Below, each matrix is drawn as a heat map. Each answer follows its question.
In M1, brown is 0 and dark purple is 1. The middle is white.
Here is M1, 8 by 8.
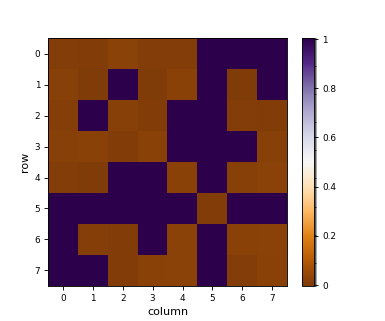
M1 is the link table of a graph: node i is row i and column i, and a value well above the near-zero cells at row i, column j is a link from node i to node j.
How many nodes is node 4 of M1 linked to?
3
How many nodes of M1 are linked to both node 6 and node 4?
2
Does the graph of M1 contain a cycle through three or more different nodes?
yes
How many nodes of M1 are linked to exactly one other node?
0
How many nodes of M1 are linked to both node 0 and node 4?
1
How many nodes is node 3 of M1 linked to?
3
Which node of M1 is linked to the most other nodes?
node 5
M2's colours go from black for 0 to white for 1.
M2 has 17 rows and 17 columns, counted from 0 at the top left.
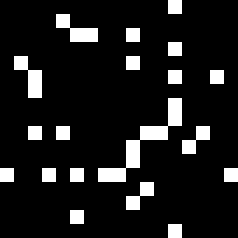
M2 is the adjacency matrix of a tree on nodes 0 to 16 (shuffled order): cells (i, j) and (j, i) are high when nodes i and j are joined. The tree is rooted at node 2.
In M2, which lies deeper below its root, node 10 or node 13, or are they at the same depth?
node 13
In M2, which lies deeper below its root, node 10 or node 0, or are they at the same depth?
node 0
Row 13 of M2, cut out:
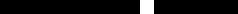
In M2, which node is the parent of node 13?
10
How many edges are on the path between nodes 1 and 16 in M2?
6
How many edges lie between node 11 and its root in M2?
2
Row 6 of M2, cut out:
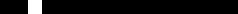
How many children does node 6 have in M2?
0
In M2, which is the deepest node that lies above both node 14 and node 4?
9
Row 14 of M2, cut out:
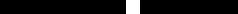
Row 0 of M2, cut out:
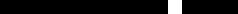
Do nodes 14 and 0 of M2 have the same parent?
no
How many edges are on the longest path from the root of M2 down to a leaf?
3
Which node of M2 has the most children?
12
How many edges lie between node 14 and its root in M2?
2
